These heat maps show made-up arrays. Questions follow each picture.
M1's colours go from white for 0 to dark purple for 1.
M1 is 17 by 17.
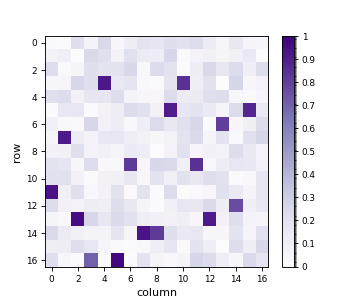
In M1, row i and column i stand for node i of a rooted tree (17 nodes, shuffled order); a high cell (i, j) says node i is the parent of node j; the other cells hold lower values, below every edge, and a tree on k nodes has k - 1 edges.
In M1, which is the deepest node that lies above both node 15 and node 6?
5
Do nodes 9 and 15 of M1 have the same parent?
yes
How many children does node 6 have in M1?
1
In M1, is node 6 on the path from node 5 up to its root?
no
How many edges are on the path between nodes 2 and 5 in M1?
4
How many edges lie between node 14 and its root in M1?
6
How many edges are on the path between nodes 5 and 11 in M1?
2
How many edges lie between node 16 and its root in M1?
0
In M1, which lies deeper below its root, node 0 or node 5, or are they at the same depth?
node 0
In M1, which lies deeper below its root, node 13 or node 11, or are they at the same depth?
node 13
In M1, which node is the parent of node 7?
14
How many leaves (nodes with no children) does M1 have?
7
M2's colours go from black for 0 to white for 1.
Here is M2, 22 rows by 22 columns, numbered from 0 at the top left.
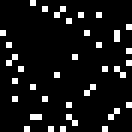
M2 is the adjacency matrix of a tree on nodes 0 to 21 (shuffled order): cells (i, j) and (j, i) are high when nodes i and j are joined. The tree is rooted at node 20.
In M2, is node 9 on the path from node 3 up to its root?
yes
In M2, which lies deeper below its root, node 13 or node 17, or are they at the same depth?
node 17
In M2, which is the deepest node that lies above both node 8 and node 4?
21
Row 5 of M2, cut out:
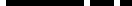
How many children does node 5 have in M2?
2
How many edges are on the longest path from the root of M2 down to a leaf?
14
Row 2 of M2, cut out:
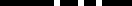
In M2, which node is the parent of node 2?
9
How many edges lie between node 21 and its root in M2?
8
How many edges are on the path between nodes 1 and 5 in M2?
6
